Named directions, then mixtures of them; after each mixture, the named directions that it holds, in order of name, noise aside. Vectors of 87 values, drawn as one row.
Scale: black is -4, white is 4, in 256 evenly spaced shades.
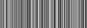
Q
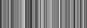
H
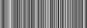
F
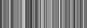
H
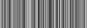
H, Q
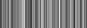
H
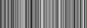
H, Q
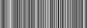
F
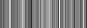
F, H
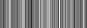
F, H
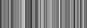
H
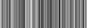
H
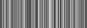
H, Q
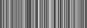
H, Q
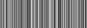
Q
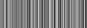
Q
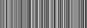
Q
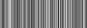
F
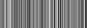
F, Q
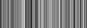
H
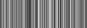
H, Q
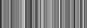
H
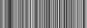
F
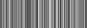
H, Q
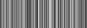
H, Q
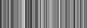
H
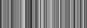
H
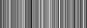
F, H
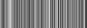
F, Q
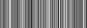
F, H
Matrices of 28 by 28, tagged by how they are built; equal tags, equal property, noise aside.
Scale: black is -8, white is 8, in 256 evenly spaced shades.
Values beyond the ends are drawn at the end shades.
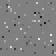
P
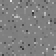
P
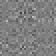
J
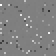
P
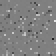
P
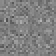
J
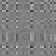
J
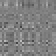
J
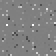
P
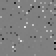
P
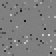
P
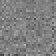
J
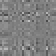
J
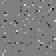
P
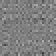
J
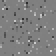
P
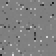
P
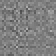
J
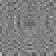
J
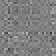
J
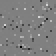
P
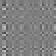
J
